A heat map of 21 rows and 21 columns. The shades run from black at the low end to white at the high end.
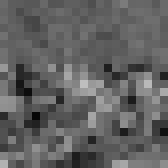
There are no regular stripes. Overall the values sit about 40% of the way up the scale. The top part is calmer, up to a seam about 40% of the way down. The ninth with the highest average is the centre.
